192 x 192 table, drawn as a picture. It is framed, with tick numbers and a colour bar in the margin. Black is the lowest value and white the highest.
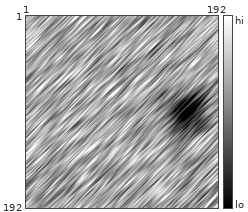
Ninth with the lowest average: middle right. Grain: diagonal, up to the right. Mirror symmetry: none. Dips: one, in the middle right.
